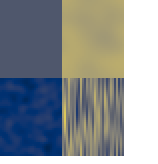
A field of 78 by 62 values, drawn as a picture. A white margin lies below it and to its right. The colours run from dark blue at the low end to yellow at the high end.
The table splits into 2 rows of 2 panels. Panel 1,1: low, flat. Panel 1,2: high, smooth, faint in contrast. Panel 2,1: very low, blotchy, faint in contrast. Panel 2,2: middling, streaked downward, strong in contrast.
